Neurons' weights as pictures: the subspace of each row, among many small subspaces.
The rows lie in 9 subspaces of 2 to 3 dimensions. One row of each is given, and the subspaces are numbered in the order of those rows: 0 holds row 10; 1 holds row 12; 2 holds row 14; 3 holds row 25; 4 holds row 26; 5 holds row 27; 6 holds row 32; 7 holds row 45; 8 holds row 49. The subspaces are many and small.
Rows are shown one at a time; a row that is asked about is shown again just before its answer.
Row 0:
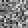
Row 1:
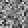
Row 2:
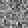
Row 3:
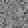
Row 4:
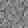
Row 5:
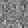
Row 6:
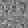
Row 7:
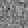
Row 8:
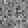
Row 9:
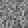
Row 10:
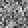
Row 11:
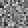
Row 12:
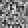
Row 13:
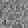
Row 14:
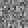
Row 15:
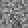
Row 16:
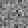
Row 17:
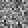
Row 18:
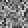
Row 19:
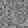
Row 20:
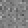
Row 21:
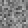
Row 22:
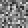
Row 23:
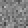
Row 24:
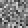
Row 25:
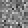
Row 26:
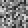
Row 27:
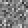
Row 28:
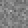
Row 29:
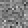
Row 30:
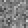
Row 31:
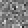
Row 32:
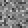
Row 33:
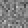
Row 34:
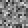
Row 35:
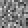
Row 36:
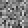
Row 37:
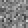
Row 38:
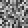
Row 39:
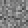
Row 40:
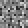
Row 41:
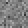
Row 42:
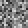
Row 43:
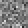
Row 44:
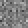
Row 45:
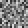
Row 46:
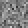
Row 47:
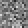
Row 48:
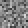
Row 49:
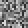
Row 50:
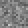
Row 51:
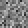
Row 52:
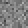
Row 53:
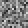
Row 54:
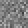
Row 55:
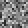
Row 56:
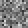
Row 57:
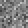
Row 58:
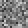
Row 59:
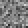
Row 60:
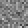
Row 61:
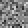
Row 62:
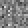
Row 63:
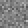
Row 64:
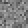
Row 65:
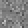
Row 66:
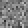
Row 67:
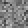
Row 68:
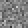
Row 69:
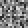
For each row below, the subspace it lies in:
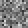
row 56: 3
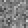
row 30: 4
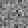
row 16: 0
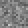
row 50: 5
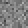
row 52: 5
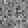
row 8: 1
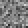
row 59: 5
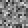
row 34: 5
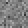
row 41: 7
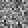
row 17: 3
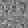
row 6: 8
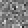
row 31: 1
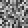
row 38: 7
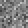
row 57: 4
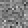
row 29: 3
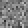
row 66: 2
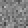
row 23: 0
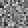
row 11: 7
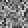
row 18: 0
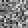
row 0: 4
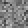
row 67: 5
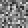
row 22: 1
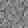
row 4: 7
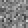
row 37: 4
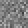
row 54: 0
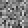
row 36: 2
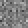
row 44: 6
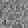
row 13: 8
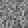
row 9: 2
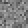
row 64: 5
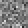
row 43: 1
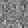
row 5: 8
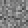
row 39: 1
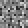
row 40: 2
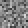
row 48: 4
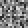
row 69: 2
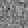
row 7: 2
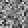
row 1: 7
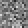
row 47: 1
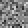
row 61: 1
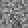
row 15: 1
